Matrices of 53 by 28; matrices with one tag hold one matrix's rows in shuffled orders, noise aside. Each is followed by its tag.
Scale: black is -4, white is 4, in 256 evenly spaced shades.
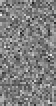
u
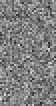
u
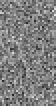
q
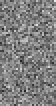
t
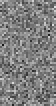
q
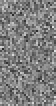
q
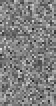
u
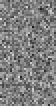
u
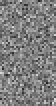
q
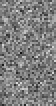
t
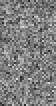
t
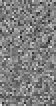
u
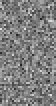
u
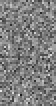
u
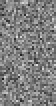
t
